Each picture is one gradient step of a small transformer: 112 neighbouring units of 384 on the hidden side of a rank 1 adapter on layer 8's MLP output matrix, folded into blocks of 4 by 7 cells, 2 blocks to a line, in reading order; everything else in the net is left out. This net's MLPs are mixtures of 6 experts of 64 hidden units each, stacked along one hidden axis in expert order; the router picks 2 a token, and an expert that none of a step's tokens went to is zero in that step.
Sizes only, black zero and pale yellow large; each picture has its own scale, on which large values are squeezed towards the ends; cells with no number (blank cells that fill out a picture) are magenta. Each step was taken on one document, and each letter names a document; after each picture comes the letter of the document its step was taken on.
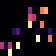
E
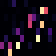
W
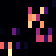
E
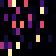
W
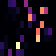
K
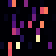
W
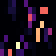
K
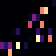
E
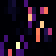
K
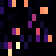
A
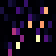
A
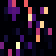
K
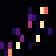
W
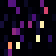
W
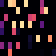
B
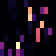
K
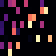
B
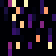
W
